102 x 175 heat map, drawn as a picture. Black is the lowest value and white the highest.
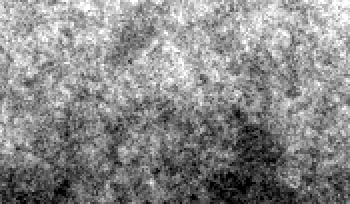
The histogram is bell-shaped. The ninth with the lowest average is the bottom right. No single row or column stands out from its neighbours. The field is mottled with small blotches. The field climbs toward the top.
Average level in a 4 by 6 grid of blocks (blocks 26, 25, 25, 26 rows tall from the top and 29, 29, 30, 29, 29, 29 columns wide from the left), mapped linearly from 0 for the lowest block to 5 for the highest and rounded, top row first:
554455 | 444434 | 322223 | 112102
